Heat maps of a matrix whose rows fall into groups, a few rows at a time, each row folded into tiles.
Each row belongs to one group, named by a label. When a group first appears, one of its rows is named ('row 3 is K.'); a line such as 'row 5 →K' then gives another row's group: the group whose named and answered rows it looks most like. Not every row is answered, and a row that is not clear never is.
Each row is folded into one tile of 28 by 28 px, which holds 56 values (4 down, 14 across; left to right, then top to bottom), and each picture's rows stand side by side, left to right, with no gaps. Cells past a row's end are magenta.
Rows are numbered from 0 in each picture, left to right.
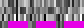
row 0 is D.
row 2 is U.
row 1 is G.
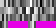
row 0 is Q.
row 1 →Q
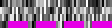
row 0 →U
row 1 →G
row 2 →Q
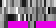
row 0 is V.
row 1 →D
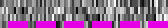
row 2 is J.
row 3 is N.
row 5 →N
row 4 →Q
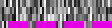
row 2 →Q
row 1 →N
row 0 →N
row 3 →D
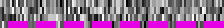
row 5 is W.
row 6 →U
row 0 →N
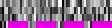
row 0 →N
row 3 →G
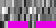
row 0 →J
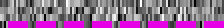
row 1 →G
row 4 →V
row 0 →W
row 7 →W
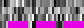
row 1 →V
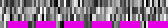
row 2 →V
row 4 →D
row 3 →U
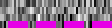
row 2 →G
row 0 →W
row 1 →U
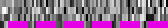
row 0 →J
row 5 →V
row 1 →Q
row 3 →G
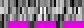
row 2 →J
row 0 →J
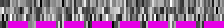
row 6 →V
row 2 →N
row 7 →D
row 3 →G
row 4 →J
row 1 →N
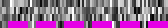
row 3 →G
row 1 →Q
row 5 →Q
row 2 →U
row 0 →W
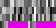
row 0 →W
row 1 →D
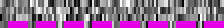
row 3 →V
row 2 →Q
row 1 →V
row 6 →V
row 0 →N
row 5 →D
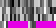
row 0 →Q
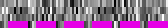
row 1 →J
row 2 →J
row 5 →G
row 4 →N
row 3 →D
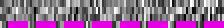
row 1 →U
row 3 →N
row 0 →U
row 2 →W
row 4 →J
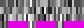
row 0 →U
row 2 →Q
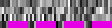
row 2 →J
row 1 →W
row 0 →W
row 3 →U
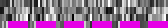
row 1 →N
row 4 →W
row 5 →U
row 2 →G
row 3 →D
